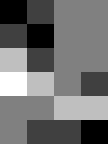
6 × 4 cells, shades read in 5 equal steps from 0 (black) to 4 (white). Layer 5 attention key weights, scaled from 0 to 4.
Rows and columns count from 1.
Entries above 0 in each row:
3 3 4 4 4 3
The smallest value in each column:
0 0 1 0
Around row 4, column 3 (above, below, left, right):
2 3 3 1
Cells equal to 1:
6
